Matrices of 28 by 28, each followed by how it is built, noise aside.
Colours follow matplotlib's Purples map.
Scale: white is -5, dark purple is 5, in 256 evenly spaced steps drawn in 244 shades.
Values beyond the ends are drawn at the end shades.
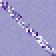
banded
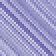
Toeplitz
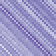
Toeplitz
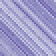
Toeplitz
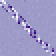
banded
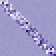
banded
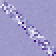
banded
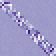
banded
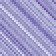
Toeplitz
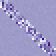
banded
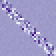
banded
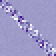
banded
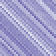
Toeplitz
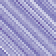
Toeplitz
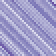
Toeplitz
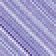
Toeplitz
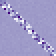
banded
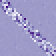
banded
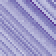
Toeplitz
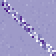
banded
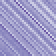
Toeplitz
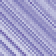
Toeplitz
